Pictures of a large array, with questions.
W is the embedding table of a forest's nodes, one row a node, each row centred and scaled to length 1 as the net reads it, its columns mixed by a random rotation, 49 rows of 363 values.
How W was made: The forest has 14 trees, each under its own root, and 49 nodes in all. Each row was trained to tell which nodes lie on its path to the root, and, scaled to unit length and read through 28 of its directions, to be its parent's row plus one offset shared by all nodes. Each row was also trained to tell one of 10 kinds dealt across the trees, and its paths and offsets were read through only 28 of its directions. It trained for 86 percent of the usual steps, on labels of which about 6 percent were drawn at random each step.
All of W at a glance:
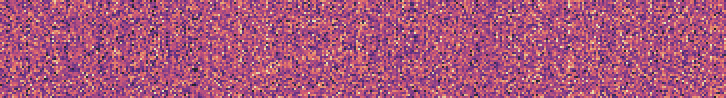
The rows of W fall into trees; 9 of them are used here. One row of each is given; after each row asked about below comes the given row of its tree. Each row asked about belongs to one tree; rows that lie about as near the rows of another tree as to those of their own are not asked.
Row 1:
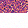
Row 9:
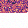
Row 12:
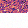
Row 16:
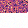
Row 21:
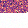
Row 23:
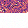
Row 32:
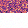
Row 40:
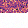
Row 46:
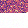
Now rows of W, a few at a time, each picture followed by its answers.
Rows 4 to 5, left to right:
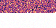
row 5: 23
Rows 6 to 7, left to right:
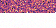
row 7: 16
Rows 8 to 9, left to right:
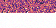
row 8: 1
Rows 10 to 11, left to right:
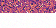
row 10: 21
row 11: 9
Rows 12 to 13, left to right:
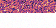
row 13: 21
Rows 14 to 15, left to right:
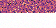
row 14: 46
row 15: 1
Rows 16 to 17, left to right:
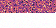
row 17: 40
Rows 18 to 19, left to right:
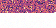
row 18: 23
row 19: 46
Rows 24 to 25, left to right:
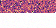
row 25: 32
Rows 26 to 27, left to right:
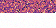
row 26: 9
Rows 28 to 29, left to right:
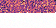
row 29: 21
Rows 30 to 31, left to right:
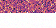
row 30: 1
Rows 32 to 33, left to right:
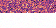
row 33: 12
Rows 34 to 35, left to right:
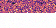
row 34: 9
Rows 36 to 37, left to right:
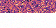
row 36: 40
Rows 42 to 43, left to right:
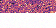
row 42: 16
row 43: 32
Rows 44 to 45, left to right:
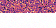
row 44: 12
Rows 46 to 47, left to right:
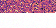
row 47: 21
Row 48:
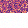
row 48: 32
